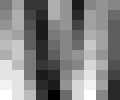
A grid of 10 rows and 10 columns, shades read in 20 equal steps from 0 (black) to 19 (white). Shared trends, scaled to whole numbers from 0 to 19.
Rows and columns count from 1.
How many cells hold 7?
8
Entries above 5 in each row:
7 7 8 9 9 9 8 7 7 7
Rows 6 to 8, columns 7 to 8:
11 14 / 10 16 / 14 17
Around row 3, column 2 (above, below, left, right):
13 12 11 6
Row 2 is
10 13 5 3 13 11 3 12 11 8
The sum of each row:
86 89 88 92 99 100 103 105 112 110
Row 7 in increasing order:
4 5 6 9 9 10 13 14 16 17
